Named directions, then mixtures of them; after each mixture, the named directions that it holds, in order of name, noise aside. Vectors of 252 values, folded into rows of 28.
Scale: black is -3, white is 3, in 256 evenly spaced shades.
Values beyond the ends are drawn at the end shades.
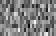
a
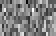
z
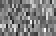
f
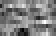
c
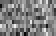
c, f, z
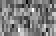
a, c, z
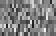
f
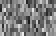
z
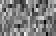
c, z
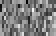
z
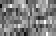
c, z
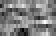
c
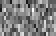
z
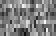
a, c, f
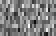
a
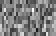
z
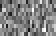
f, z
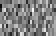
f, z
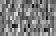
a, f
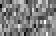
c, z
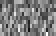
a, z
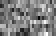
a, c, f
